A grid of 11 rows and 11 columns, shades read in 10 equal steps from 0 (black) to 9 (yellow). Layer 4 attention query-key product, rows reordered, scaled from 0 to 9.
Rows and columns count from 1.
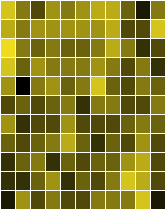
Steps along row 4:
down up down same same up down down up down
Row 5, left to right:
6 0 5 6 4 5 8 4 3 5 4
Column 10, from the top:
1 3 2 5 5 3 5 6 7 7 8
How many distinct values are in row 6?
4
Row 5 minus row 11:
5 -6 2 1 1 2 3 -1 -2 -3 3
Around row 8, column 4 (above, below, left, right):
3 2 4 7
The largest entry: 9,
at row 3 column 1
